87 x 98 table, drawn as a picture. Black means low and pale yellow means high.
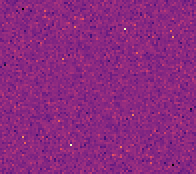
Seam: none. Odd rows or columns: none. Average level on the scale: 40%. Grain: fine. Symmetry: a half turn. Slope: none. Stripes: none.
